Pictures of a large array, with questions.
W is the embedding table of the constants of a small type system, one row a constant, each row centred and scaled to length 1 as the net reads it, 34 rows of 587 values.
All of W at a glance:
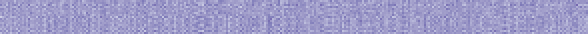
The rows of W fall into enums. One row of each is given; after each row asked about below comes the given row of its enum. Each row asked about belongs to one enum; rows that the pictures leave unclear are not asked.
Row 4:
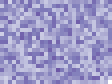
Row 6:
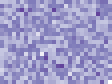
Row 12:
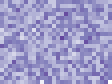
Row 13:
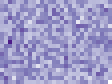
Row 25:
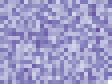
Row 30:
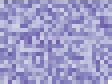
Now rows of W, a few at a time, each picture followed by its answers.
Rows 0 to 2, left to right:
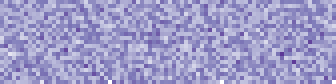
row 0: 12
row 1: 25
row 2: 12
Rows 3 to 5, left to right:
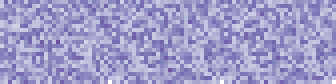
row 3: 30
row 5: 4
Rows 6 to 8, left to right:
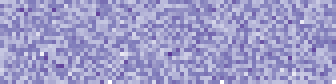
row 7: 12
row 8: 13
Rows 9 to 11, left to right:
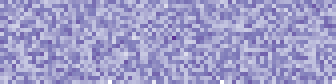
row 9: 4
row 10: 12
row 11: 30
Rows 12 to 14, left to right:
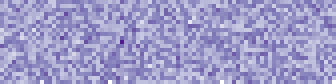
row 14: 30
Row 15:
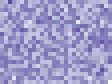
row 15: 13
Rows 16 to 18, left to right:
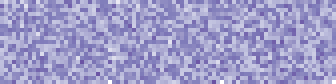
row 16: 6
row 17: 6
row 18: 4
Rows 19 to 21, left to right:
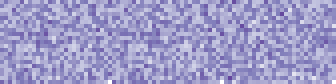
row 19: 25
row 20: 25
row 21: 13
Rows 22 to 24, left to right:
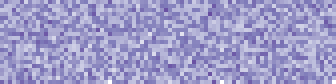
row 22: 25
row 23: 6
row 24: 30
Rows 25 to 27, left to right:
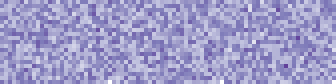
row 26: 4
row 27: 6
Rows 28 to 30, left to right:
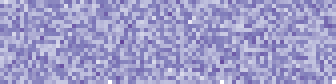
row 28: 6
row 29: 13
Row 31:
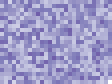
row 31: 4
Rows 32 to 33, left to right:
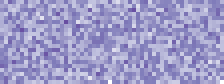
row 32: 13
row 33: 6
